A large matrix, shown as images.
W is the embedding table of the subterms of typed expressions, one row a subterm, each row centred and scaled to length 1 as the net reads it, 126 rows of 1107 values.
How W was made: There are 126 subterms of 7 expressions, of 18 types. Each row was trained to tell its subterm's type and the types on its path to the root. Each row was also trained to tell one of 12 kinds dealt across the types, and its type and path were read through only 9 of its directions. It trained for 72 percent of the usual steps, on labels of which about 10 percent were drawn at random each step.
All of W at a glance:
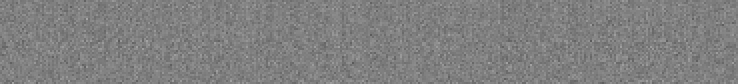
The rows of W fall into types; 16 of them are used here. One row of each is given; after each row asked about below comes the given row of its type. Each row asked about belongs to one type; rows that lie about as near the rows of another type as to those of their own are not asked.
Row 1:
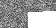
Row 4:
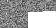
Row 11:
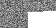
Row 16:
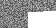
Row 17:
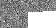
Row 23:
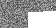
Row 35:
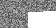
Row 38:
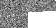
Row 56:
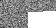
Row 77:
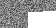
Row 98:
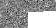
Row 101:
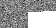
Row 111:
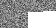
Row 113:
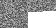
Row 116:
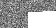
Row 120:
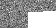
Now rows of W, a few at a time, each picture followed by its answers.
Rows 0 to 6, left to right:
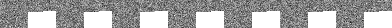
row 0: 98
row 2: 113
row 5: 23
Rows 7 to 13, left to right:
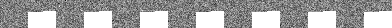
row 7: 111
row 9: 113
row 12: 38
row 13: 11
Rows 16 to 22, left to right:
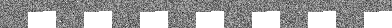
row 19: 35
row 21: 98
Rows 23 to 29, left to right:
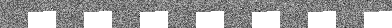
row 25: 77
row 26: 1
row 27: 1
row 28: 113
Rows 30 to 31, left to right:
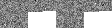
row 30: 116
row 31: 11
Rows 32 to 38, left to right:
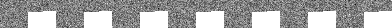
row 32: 113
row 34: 116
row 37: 77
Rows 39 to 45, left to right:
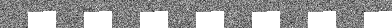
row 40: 56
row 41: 38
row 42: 16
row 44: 98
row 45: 17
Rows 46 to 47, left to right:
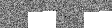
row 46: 77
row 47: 56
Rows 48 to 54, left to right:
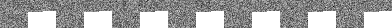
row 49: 23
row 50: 77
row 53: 23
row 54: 23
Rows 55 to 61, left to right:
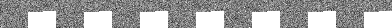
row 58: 38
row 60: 11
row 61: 4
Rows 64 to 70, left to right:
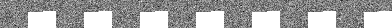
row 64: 35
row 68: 23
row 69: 1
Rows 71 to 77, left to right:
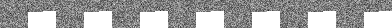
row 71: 1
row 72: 35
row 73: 116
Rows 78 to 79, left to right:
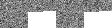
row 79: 77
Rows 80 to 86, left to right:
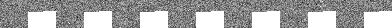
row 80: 16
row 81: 35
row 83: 4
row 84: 113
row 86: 16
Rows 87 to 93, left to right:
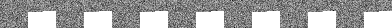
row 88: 1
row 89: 16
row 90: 16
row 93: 23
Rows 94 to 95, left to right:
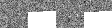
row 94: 11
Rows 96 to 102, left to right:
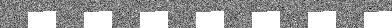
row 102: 35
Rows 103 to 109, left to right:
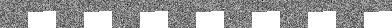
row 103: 11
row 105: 113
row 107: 35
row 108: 17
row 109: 1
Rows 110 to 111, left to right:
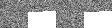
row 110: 17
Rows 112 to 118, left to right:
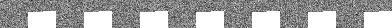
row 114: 16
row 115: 116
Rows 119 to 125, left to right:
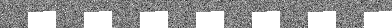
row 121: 11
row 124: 101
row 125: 77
